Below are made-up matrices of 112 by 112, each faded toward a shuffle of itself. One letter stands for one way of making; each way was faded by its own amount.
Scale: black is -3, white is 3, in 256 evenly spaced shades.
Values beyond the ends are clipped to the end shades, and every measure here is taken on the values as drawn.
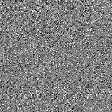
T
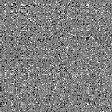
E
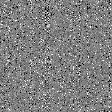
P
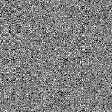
T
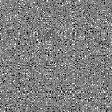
E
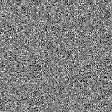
T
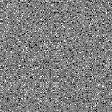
E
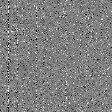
P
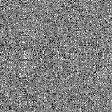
T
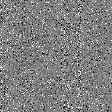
P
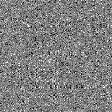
T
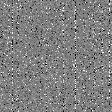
P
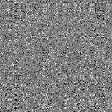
E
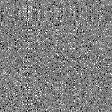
E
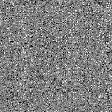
T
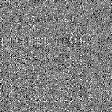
T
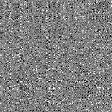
E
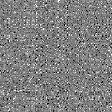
E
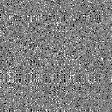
E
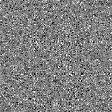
T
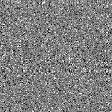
T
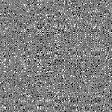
E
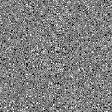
T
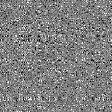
E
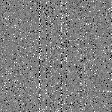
P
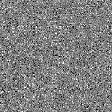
T
